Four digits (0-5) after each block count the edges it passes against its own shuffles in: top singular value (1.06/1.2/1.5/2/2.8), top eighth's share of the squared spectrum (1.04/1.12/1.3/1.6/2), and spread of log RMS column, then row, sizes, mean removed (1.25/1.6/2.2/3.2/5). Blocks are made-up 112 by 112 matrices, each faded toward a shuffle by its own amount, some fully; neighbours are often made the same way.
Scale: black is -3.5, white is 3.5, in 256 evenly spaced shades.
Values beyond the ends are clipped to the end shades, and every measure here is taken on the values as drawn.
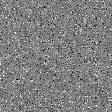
2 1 0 0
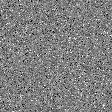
1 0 0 0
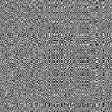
5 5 4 4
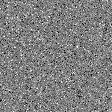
0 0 0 0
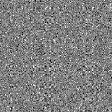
4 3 2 2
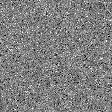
3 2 0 0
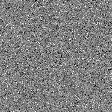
3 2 0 1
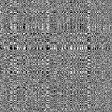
5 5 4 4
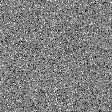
2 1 0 0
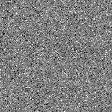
3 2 1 1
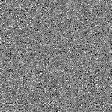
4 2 1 1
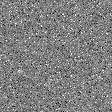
0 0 0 0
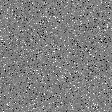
0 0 0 0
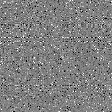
4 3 1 2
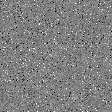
2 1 0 0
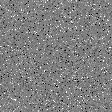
0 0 0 0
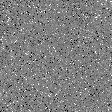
0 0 0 0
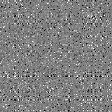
5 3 2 2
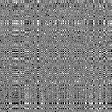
5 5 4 4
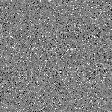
3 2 0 1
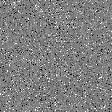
3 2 0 0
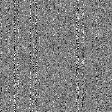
2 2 4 0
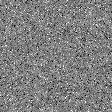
0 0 0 0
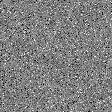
0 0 0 0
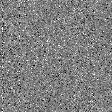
1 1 2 0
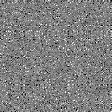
4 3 1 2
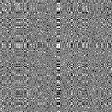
5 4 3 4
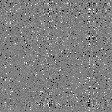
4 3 2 2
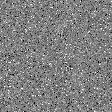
2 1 0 0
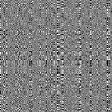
5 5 4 3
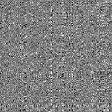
4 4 3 2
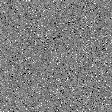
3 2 1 0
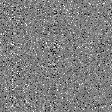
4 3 2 1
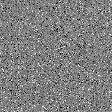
3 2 1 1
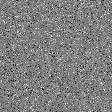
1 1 0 0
